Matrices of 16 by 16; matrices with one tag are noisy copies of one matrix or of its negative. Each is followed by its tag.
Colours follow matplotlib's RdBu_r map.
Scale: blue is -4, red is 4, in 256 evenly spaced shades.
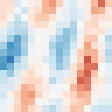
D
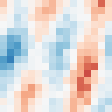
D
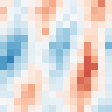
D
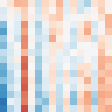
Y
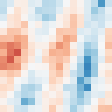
D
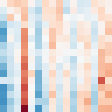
Y
